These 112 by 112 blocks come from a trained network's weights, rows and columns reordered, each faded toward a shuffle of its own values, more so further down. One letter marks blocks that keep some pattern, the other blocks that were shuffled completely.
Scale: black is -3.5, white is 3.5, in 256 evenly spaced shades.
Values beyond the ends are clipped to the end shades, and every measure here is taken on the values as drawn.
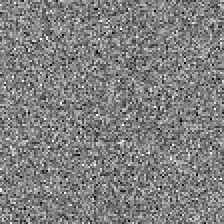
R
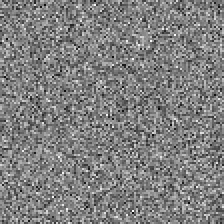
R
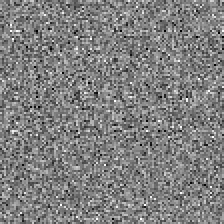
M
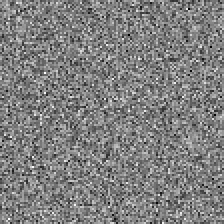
M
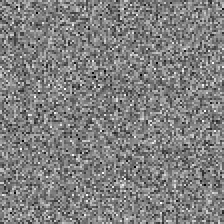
R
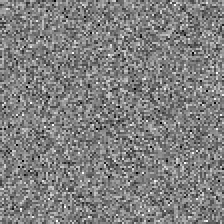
R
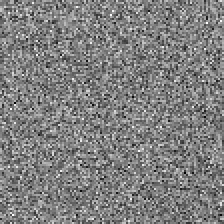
R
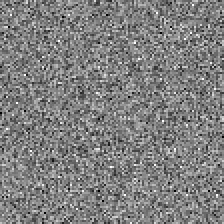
M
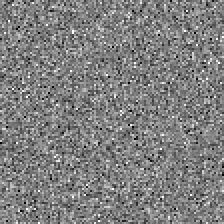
R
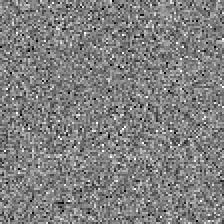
R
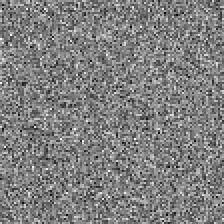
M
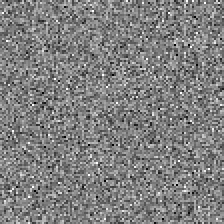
R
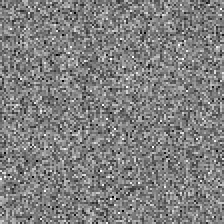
R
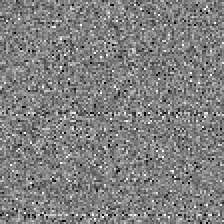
M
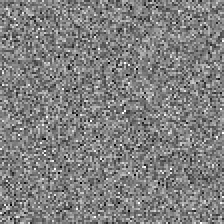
R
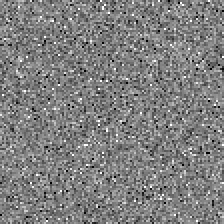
R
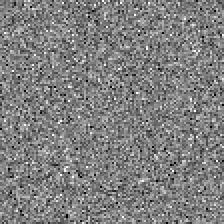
R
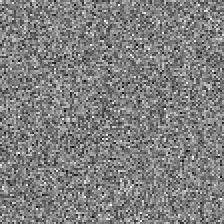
R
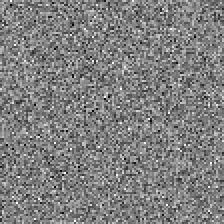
R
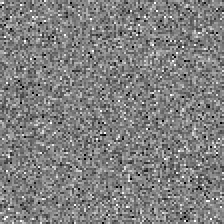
R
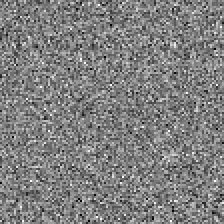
M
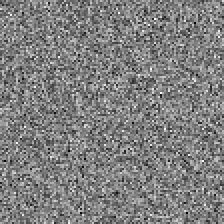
M
